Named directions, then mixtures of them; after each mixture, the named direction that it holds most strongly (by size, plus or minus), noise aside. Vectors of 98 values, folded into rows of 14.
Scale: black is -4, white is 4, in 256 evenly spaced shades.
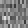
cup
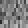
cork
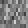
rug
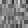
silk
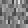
silk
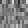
silk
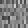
cup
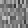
cup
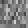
rug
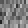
cork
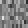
silk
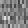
cup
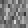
rug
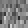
cork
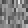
silk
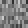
silk
